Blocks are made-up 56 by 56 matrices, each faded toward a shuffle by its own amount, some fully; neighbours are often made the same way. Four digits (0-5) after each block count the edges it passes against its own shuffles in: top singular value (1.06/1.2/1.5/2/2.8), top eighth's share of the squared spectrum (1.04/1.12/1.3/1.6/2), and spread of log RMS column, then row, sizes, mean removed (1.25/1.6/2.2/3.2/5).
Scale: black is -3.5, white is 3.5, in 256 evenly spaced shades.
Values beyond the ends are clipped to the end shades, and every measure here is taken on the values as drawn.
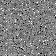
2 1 0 0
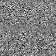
1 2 0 3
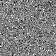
0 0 0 0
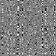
4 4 3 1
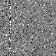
2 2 3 0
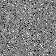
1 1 1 0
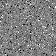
0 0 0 0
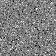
0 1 0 0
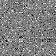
3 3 0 1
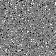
2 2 0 0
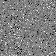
2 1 0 0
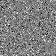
0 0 0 0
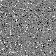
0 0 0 0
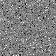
0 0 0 0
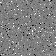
1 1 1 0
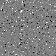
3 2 0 1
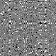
4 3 2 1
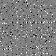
3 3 1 1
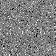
1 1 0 0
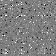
3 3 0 1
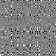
4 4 2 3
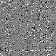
3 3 1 1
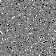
2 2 1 1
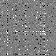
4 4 2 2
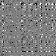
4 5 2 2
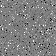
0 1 0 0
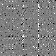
4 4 2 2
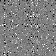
3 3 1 1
